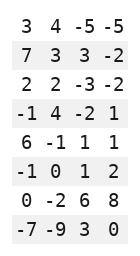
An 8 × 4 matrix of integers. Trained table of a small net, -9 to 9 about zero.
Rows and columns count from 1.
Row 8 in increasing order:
-9 -7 0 3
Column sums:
9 1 4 3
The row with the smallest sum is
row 8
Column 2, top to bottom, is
4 3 2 4 -1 0 -2 -9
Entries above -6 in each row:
4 4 4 4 4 4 4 2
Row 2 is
7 3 3 -2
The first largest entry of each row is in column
2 1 1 2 1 4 4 3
